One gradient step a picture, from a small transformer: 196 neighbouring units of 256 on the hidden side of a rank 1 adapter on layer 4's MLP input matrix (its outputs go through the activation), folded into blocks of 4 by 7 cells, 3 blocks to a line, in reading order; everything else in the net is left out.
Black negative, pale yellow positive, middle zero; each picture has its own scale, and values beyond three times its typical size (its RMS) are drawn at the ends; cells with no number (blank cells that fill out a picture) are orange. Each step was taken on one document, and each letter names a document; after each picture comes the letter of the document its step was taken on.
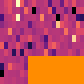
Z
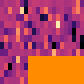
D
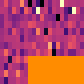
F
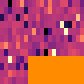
Z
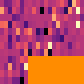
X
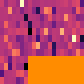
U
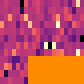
D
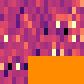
D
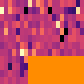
X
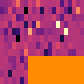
X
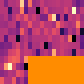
U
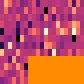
U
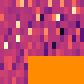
F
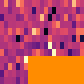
U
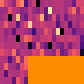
D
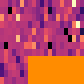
Z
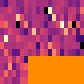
D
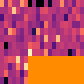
Z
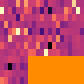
X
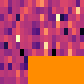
F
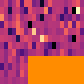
F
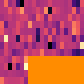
U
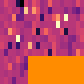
F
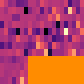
X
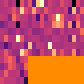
Z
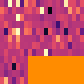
X
